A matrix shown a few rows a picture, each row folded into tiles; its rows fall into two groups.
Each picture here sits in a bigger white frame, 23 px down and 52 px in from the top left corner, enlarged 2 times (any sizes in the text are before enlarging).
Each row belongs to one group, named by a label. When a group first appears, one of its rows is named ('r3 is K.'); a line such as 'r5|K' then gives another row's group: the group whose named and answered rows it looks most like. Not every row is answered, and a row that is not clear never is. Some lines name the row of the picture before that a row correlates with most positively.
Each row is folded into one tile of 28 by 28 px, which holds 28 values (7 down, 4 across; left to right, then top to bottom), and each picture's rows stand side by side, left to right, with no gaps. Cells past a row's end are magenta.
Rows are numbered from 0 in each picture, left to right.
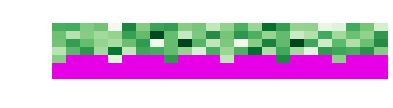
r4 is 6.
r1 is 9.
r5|9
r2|6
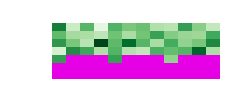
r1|6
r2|9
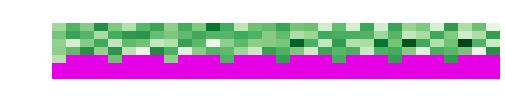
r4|6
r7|6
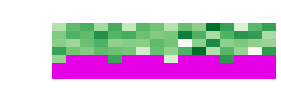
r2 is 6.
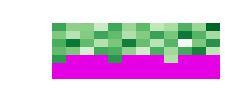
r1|6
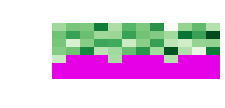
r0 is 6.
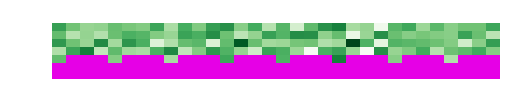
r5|6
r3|6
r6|9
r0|9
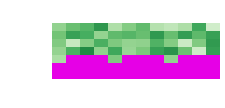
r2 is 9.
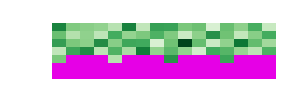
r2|6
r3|6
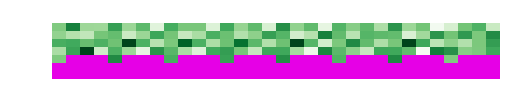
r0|9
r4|6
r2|6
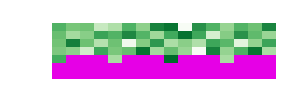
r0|6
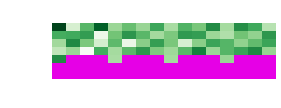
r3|9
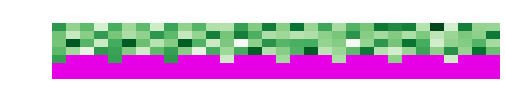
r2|6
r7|9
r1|6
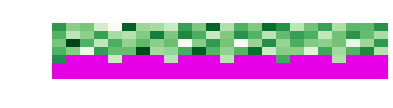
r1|9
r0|6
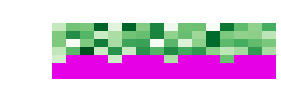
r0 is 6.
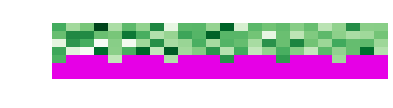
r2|9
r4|6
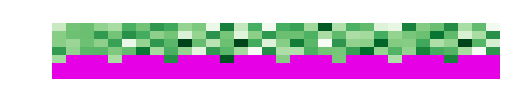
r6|9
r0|9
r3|6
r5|9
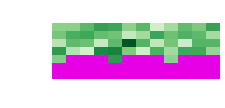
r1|6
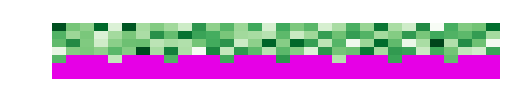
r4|6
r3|9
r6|9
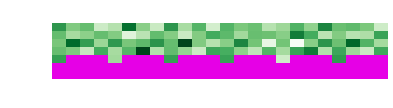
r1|9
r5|6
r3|6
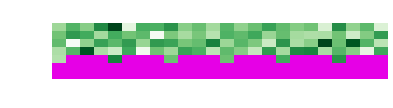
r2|9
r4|9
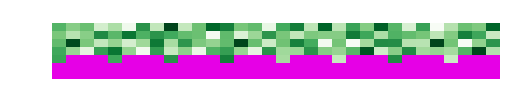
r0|6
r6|9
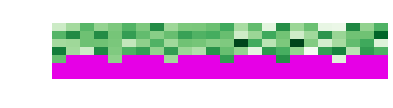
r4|6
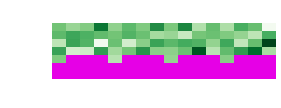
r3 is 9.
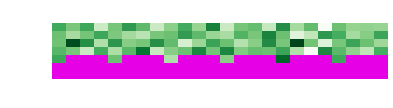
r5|6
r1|9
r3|9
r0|6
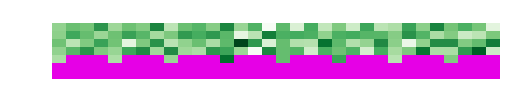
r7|9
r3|6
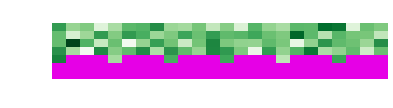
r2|9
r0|6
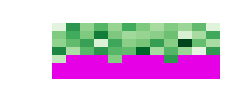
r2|6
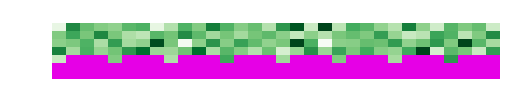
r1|9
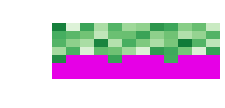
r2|6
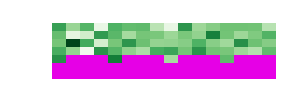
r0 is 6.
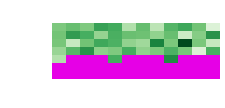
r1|9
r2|6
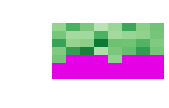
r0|9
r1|9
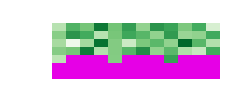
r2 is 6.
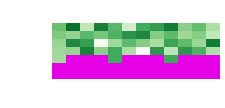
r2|9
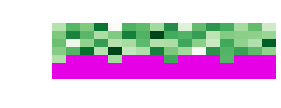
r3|9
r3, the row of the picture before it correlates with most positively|2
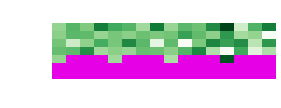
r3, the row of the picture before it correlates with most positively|2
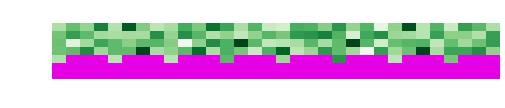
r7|9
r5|6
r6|9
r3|6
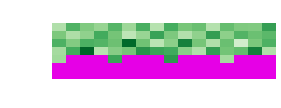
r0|9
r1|6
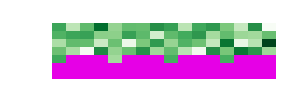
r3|9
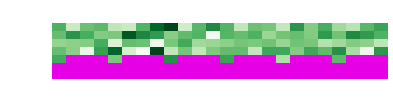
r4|9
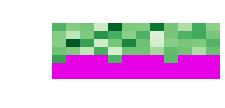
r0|6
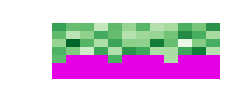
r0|6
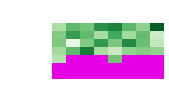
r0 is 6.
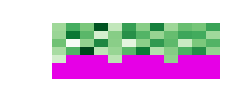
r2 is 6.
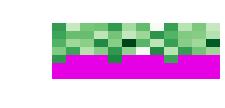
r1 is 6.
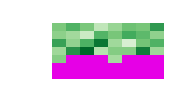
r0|9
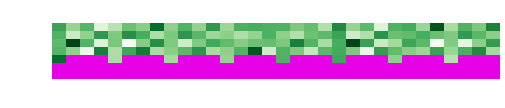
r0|6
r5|6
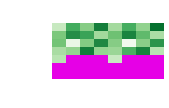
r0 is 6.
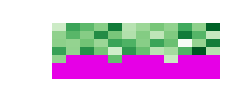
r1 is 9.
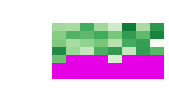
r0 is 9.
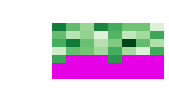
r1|6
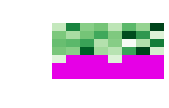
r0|9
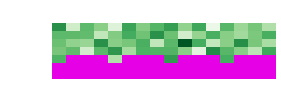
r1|9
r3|6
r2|6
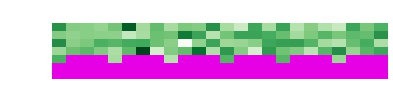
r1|9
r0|9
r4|6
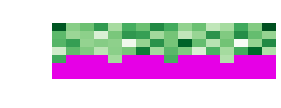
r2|6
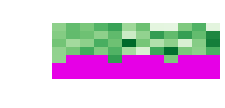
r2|9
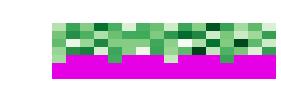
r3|6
